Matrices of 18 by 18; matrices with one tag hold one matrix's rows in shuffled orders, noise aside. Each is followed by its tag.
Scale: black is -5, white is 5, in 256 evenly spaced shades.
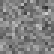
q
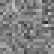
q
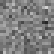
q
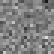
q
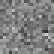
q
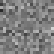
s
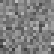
s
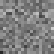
s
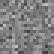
q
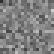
s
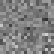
q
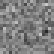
q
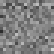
s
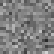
q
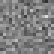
q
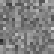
s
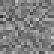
s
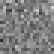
s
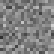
s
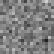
q
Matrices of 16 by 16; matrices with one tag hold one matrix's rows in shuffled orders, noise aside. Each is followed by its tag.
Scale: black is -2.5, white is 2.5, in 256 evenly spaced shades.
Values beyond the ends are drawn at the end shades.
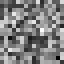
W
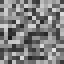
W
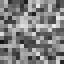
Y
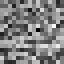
Y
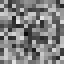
W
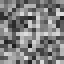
Y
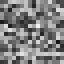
Y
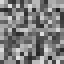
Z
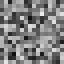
W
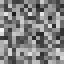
Z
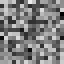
W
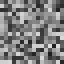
Z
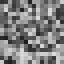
Y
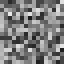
Z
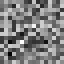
W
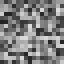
Y
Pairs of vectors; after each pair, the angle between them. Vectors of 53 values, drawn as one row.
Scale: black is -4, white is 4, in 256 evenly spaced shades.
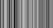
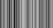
nearly parallel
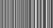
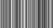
orthogonal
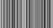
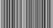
nearly parallel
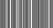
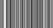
partly opposed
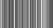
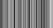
nearly opposite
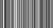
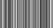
partly aligned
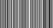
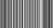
partly aligned
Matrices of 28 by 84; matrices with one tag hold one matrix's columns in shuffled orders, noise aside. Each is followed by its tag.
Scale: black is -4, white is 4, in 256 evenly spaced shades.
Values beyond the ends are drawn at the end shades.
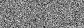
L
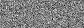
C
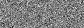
L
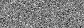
L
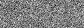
C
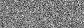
C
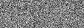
C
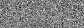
C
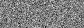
L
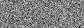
L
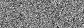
L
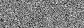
L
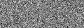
L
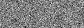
L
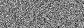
L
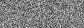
C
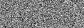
L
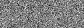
C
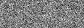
C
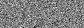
L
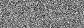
C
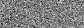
L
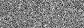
C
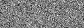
C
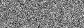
L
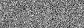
C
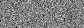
L
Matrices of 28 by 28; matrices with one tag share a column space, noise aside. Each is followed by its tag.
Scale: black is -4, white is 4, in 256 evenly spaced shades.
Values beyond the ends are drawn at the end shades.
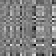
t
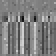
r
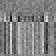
r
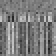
r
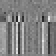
r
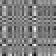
t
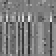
r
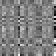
t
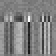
r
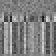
r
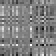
t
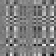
t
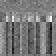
r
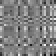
t
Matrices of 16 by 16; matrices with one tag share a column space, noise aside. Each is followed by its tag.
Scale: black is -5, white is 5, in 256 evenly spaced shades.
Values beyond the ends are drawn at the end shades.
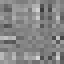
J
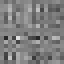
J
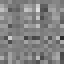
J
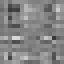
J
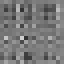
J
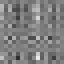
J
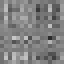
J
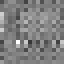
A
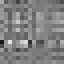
A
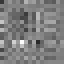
A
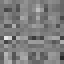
J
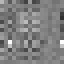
A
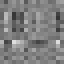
A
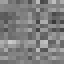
A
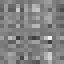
J
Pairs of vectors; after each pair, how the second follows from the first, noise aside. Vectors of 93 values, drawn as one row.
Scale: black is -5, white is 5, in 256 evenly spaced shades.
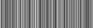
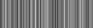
sign-scrambled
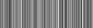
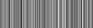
sign-scrambled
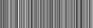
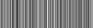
wrapped around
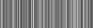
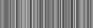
wrapped around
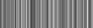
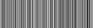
sign-scrambled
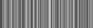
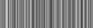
wrapped around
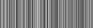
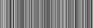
wrapped around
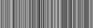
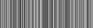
wrapped around
